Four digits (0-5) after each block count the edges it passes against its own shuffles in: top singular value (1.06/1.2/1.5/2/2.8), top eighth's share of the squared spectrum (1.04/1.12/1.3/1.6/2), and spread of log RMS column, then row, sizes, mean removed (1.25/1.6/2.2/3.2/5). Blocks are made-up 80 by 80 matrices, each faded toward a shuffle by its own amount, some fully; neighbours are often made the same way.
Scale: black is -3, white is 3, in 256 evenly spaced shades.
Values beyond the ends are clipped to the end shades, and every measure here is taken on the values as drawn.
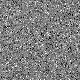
2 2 0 0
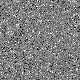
1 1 0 0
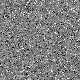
0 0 0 0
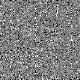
1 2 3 2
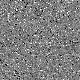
0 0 0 1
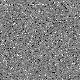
1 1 0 1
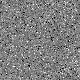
0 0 0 0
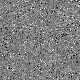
0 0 0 1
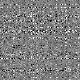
2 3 3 4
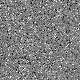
0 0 0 0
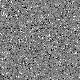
1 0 0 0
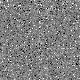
1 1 1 1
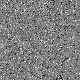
0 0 0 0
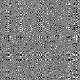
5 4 3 3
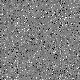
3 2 1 0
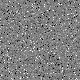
2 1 0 0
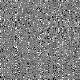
4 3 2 1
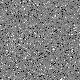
0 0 0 0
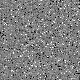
1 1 0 0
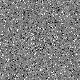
2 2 0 1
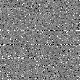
3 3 0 2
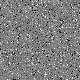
2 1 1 0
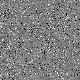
3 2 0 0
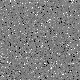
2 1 0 0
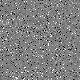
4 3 1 1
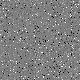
2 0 0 0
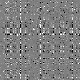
5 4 3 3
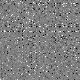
4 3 1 2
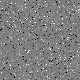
0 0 0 0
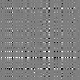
5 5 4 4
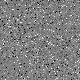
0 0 0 0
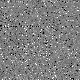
2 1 0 1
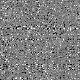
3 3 1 3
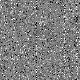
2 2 2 0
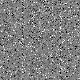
1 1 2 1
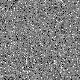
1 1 1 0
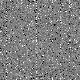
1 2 2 0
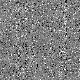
1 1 2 1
